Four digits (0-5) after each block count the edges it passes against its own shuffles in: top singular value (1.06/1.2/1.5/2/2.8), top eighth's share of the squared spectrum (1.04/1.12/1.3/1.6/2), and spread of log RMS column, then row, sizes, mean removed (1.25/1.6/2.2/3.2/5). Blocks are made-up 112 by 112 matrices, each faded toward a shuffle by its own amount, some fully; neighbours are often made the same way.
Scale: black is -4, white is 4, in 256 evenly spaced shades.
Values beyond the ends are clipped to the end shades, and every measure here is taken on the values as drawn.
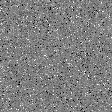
2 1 0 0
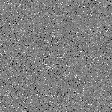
3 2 0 1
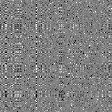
5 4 3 3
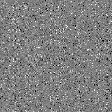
4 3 2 1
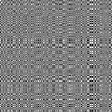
5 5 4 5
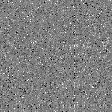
4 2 1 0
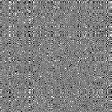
5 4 3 3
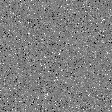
0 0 0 0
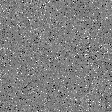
2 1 0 0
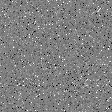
2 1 0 0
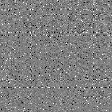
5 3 2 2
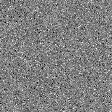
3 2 0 0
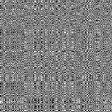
5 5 4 4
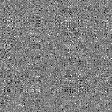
4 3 2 2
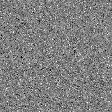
3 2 1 0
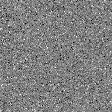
3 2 0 0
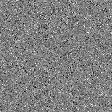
3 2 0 0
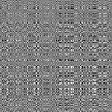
5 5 4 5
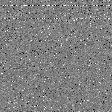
3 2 0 2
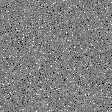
0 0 0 0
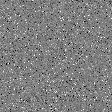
0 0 0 0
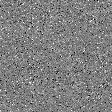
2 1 0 0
